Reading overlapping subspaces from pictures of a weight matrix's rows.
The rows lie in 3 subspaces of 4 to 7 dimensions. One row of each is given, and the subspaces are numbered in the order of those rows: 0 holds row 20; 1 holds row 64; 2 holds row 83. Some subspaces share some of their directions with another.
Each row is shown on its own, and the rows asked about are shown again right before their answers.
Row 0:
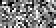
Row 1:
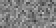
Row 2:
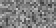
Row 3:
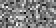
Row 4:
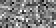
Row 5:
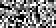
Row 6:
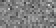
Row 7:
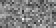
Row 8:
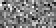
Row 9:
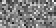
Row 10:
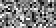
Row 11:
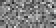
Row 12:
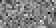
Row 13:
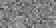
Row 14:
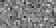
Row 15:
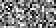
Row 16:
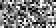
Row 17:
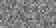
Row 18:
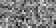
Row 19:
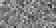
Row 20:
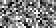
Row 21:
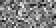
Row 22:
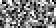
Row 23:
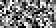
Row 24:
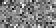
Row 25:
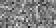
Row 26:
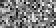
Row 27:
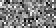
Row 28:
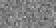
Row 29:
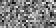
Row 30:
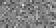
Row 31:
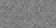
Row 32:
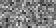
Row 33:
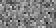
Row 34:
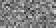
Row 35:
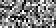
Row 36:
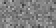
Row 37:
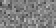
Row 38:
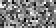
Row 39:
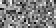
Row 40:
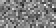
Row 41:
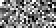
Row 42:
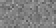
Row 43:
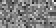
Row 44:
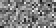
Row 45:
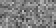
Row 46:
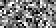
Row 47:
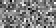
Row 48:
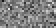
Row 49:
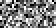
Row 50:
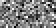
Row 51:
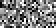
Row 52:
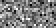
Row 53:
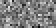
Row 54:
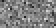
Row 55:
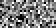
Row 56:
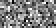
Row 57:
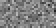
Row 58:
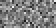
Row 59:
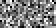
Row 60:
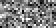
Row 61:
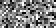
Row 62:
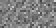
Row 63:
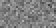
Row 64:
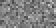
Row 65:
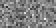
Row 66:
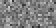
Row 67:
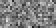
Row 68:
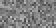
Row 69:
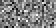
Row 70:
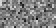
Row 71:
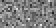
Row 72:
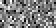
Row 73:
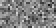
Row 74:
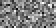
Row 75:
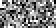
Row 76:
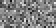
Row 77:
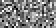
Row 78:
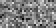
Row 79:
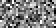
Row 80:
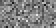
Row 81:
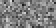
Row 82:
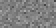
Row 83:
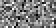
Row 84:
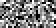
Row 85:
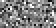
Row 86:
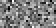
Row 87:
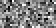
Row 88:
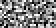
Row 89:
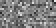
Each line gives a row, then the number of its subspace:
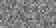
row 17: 0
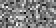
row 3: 2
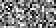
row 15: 2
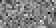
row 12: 0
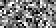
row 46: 0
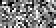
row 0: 0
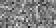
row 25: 1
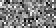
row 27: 0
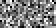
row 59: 0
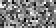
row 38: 0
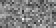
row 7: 2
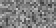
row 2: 2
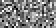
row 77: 2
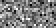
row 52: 2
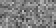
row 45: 2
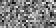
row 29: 0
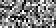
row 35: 2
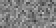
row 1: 0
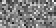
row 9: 0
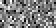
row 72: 0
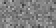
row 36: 1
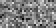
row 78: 2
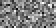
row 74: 2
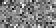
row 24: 1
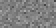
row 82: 1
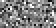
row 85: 2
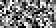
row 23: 0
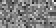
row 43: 0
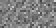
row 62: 1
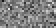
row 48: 2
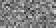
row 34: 2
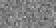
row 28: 2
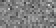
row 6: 2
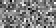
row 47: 1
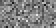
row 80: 2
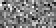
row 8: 0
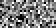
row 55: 1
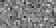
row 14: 2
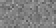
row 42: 1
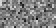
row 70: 0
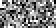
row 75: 0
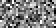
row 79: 0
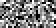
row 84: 1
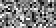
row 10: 2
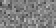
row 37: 0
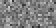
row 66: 1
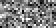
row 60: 2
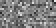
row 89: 0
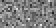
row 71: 2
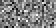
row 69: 2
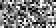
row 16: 0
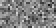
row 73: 0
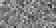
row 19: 1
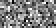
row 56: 0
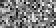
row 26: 2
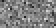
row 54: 2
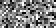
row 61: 1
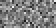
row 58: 1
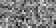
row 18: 2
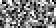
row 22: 0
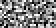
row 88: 0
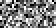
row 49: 0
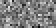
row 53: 1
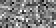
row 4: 2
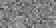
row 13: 0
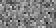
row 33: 0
